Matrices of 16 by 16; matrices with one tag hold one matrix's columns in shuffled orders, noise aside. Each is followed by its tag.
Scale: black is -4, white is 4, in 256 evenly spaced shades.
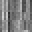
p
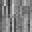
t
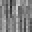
t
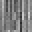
p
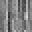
p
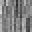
t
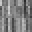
t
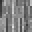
t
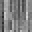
p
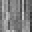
p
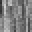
t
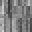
t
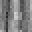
p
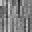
t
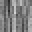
t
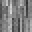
t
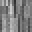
t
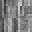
t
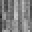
p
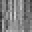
p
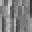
t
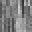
t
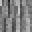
t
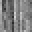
p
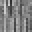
t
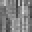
t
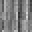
p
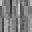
t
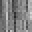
p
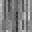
p
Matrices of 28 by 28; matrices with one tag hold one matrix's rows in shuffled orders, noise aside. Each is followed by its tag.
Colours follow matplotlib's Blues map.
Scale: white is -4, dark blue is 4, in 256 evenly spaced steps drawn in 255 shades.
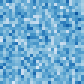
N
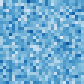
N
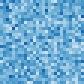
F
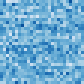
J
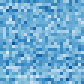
J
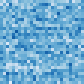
J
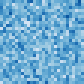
N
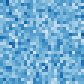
F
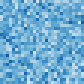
F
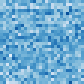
J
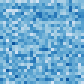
J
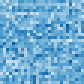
J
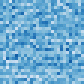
J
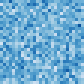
N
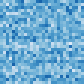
J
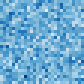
F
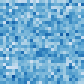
J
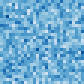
F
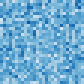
N
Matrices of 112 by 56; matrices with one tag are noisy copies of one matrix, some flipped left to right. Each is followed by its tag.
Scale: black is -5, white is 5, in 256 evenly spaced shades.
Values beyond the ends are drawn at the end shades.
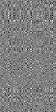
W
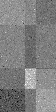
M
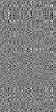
W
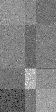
M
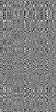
W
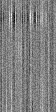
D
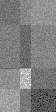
M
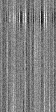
D
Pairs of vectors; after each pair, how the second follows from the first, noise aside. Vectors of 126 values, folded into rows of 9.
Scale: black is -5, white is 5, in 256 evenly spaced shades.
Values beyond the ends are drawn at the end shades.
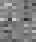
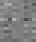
shrunk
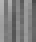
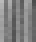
copied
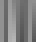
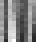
scaled up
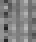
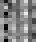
scaled up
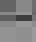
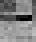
scaled up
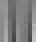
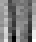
scaled up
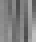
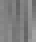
shrunk
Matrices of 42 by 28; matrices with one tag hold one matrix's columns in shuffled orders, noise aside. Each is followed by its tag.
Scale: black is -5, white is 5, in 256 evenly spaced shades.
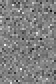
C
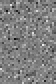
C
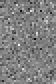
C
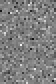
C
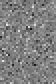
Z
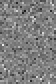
C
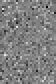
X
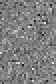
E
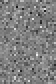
X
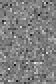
E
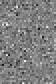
Z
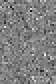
X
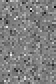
X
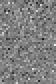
C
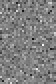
C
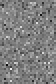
E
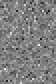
C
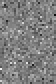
E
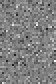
Z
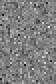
E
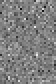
X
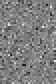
Z
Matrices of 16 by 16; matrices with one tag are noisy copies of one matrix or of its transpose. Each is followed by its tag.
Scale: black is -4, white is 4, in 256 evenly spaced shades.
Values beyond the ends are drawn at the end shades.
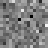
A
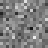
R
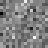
R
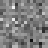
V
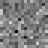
A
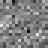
R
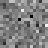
A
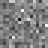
A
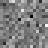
A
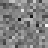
A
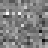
V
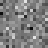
R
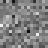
R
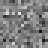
V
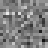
V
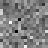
A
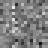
V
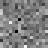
A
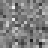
V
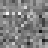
V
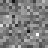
R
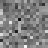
A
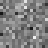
R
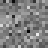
R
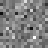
R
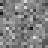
R
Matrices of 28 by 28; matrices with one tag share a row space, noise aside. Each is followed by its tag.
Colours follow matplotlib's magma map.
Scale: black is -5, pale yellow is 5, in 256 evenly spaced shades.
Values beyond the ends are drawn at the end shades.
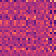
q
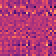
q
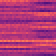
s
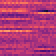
s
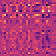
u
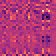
u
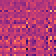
q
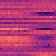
s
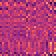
q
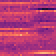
s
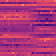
s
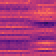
s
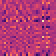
u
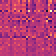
q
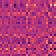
q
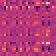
u
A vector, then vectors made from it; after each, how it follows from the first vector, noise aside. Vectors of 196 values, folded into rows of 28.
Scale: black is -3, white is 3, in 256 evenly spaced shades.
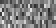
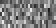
copied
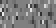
partly zeroed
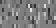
partly zeroed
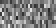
copied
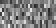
copied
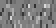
partly zeroed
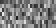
copied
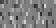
partly zeroed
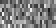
copied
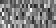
copied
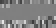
partly zeroed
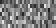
copied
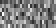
copied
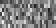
copied
